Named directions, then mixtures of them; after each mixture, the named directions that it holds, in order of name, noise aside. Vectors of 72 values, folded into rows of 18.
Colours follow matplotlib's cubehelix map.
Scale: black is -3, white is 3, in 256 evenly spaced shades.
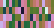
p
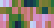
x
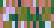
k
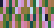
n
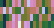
p, x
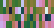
n, p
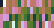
k, n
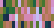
k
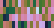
k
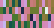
p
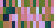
k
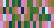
p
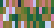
k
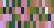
p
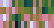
k, x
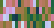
k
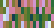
k, p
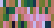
k, x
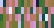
n, p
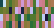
n, p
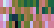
k, x
